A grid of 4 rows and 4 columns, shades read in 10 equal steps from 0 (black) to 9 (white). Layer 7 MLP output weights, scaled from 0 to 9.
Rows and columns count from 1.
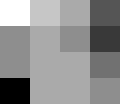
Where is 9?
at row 1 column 1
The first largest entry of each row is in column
1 2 2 2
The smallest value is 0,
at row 4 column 1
